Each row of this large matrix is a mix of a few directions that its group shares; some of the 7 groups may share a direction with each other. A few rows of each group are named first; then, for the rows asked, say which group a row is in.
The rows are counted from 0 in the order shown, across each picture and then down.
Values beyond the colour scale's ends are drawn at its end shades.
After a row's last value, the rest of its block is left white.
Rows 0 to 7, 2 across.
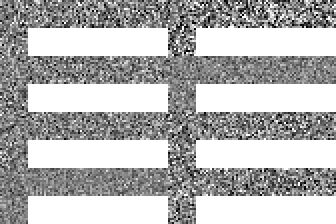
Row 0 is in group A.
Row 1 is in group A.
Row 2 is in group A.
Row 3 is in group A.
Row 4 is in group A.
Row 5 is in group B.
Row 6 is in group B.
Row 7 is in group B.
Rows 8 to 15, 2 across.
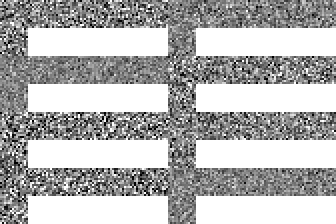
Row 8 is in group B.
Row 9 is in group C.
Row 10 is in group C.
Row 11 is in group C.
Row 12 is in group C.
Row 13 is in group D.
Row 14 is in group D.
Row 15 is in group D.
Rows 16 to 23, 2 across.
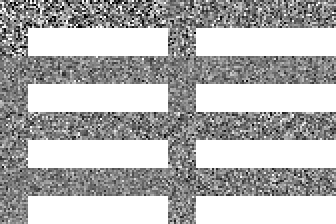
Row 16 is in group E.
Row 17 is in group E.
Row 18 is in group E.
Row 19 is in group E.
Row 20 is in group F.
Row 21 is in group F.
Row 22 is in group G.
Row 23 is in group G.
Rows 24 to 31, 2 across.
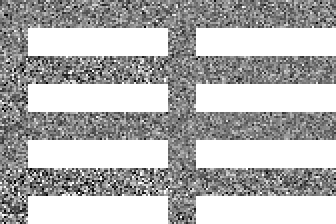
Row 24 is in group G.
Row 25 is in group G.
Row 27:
C
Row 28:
G
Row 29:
F
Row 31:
A
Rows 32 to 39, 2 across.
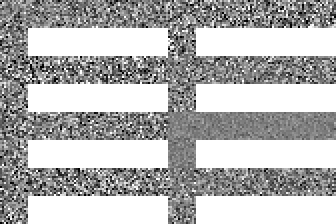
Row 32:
B
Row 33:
A
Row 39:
A
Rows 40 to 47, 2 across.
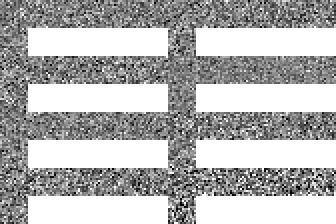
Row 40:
F
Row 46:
F
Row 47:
B
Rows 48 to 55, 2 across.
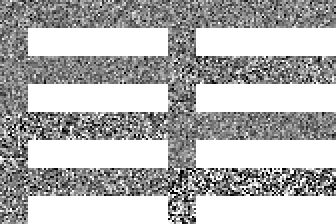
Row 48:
F
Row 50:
B
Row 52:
E
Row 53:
F
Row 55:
F
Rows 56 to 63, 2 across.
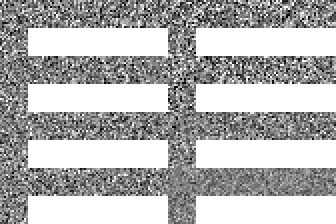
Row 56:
A
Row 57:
F
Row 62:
C
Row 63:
A
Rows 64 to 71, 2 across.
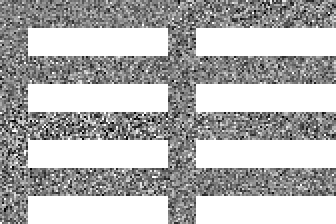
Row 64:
B
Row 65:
F
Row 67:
B
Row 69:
F
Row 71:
B
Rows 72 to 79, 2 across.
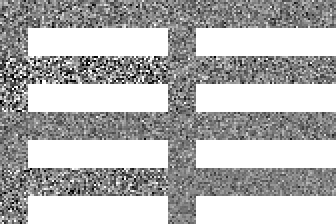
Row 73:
C
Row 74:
D
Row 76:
G
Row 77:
F
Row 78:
C
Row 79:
F
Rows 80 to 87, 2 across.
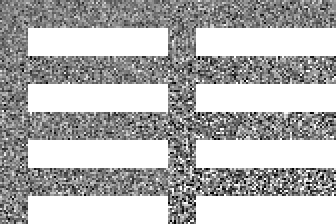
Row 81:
D
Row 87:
E
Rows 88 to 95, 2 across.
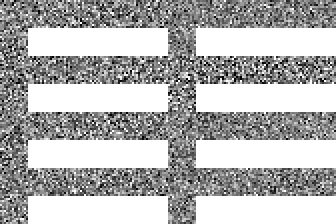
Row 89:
G
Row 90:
B
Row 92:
B
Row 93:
D
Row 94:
A
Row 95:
C
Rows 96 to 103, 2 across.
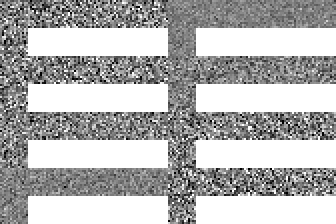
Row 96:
D
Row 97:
G
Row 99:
C
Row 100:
D
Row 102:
D
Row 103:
A
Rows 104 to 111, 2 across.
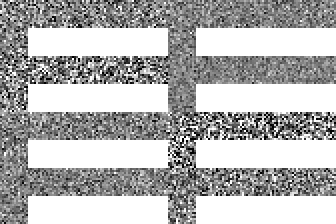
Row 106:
C
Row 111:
G
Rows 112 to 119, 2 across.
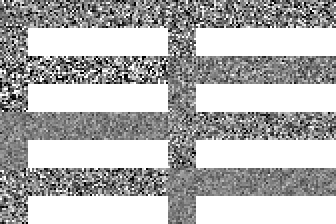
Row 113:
G
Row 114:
E
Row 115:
D
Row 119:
F
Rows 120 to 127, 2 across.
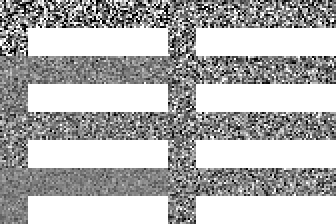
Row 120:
A
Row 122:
G
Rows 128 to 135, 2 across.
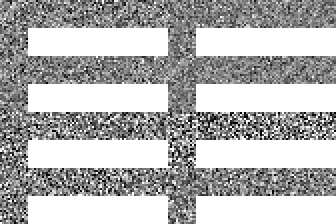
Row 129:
E
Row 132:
B
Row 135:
G
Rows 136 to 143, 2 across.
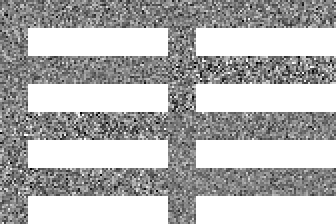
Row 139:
C
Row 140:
A
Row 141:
A
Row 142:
F
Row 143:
G
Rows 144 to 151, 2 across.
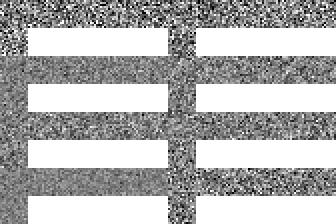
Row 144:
G
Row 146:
D
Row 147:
F
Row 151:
A
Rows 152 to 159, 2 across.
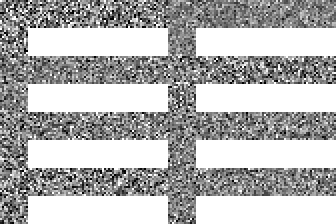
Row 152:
C
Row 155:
B
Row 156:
E
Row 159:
C
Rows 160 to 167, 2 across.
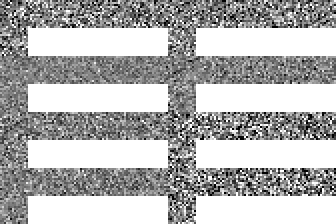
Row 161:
G
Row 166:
A
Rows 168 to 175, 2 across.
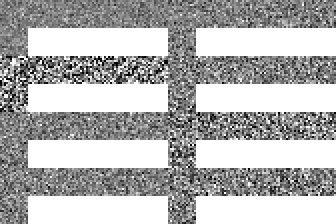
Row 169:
B
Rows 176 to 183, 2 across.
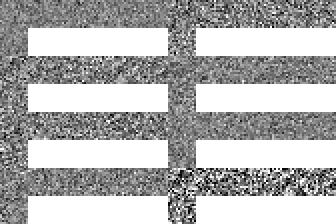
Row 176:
A
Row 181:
G
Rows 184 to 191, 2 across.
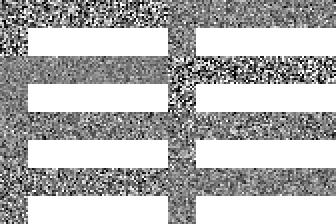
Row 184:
E
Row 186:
G
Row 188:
D
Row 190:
G
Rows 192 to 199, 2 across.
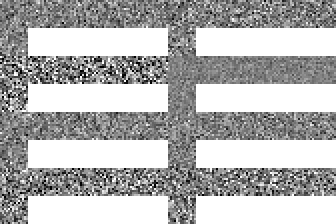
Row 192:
A
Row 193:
F
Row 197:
G
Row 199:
G
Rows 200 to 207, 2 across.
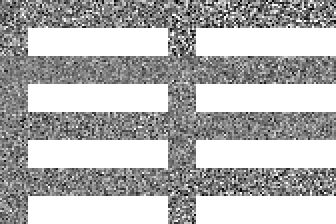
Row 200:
F
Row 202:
G
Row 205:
C
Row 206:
G
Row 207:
B
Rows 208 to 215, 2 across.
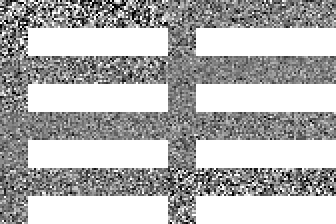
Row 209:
F
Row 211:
B
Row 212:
B
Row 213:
G
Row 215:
E
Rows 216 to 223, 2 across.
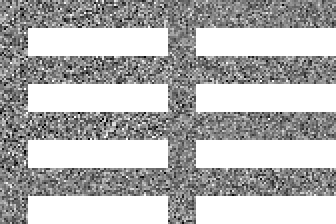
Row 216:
F
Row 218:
F
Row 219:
A
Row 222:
G
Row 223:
A
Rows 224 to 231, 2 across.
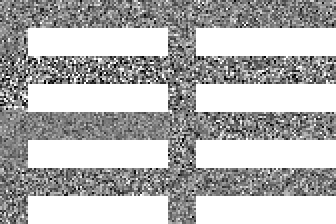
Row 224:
C
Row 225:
E
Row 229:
A
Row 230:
B
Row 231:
F
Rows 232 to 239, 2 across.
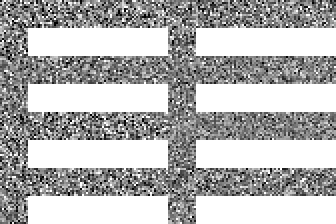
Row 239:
F
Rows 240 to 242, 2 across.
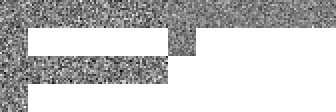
